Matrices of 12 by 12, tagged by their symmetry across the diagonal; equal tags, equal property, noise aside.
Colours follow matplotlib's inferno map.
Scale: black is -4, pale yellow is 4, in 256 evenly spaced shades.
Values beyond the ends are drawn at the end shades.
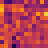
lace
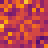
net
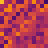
net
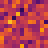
lace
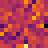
lace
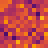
net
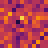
lace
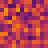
lace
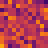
lace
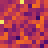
net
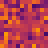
lace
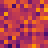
lace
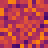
net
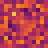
net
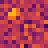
net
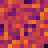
net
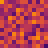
net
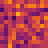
lace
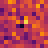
lace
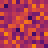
net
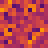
net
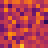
lace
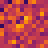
net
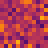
net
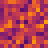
lace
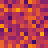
lace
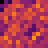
net
